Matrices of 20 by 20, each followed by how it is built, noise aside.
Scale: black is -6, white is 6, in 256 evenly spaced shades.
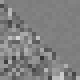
lower triangular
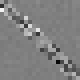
banded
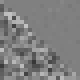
lower triangular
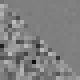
lower triangular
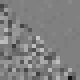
lower triangular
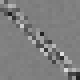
banded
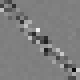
banded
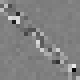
banded
